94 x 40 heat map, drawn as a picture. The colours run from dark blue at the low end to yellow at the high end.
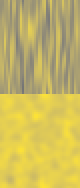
It is made of 2 by 1 panels. Panel 1,1: high, streaked downward. Panel 2,1: very high, blotchy, faint in contrast.
